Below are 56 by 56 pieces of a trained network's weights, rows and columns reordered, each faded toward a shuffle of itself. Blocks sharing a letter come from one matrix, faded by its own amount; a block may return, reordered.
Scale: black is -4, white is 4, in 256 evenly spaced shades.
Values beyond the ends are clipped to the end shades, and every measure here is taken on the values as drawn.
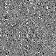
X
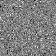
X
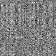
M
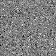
X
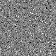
X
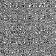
M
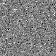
X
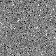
X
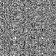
M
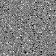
X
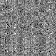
M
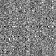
M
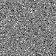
X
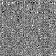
M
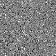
X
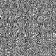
M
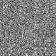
M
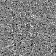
X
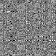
M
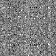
M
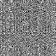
M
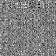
M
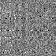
M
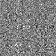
M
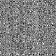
M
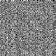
M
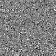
X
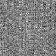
M
